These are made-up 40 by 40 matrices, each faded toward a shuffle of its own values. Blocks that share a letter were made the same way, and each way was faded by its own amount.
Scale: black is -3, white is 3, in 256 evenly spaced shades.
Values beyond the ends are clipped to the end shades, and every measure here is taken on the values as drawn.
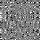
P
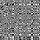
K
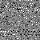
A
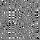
P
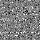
A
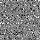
A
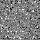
A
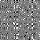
P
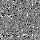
A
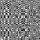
K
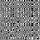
K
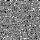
A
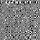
P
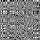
K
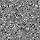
A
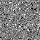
A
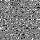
A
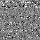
A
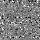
A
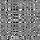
K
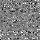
A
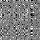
P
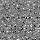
A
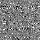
A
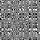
K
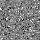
A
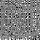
P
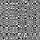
K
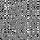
P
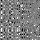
P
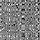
P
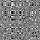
K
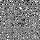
A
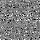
A
